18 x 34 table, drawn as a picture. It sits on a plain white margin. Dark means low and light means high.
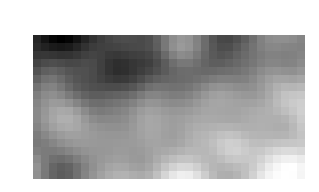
Ninth with the lowest average: top left. Slope: up to the bottom right. Calmest part: middle right. Stripes: none.
